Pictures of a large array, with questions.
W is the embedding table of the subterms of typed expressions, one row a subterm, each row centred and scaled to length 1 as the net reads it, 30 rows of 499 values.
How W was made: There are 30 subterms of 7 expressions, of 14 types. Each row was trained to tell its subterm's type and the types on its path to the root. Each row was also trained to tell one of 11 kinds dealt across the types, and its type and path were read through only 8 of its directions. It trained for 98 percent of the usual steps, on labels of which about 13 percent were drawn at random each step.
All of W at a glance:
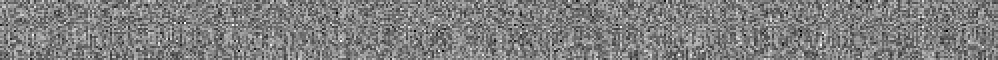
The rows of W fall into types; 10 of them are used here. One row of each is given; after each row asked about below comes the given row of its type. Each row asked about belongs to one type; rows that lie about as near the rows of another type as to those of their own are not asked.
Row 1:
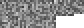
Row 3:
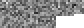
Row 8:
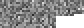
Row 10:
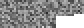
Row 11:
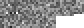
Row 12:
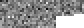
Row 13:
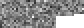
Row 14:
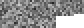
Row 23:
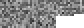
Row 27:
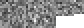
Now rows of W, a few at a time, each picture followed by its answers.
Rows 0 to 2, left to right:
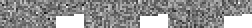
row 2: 3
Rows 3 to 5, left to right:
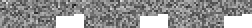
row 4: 13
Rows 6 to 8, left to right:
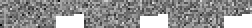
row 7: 1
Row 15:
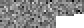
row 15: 23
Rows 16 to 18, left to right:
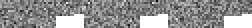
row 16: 14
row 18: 1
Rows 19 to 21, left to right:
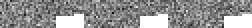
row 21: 12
